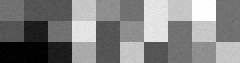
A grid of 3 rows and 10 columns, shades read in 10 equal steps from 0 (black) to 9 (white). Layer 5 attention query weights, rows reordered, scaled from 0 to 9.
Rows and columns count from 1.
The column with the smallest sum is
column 2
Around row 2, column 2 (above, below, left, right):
3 0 3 4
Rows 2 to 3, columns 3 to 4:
4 8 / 1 6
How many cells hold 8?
3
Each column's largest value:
4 3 4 8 5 7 8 7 9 7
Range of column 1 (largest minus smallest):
4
